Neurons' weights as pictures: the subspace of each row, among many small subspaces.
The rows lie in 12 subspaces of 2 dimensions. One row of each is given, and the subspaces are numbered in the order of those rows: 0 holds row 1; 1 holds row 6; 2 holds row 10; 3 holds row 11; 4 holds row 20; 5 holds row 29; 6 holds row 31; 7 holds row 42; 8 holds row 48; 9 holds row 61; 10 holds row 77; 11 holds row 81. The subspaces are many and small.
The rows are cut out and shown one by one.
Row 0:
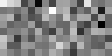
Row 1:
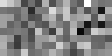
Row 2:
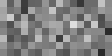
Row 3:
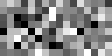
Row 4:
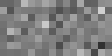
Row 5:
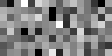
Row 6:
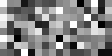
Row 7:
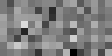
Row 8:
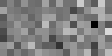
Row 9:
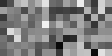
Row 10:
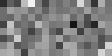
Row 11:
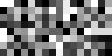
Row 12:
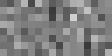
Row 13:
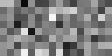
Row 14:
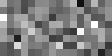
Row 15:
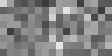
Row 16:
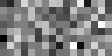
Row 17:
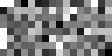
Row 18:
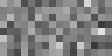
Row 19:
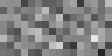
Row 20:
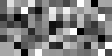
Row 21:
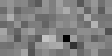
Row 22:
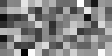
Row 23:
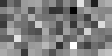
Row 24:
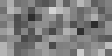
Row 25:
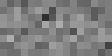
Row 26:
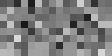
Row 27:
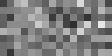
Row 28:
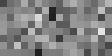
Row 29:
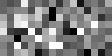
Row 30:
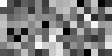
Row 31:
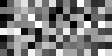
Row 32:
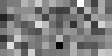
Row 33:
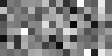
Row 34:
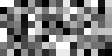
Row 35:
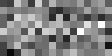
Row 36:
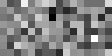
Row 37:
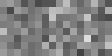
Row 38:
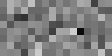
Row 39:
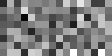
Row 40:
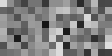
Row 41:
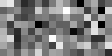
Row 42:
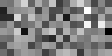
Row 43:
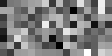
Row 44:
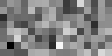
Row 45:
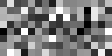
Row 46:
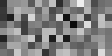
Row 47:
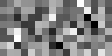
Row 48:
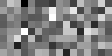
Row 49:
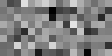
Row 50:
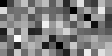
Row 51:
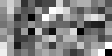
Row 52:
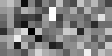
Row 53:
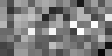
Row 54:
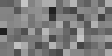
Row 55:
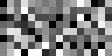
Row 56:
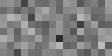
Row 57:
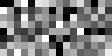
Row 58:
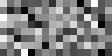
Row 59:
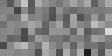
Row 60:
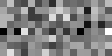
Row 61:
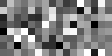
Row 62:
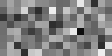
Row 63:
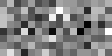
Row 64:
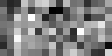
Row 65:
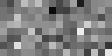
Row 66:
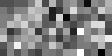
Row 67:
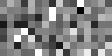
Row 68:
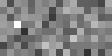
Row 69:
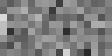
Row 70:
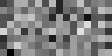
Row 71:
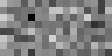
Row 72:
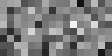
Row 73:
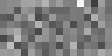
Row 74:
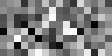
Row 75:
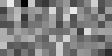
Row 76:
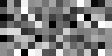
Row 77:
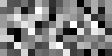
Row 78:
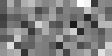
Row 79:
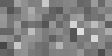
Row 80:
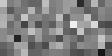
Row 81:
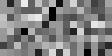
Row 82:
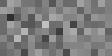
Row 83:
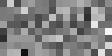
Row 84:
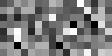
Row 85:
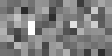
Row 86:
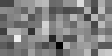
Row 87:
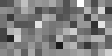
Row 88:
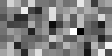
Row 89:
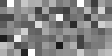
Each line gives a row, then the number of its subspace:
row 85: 10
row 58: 4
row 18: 0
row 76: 6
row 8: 11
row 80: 2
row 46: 7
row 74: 5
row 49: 8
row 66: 0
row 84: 10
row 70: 6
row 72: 2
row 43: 11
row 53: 2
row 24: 2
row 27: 6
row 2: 7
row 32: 1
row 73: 1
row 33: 11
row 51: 2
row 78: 1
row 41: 10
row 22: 4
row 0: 0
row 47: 10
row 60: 7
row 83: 7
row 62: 4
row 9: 9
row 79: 2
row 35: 6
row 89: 1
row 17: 3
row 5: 11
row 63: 7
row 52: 5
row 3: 5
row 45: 7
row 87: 10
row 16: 0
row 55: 6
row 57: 3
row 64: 2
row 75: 3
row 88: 4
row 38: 4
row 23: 2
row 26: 2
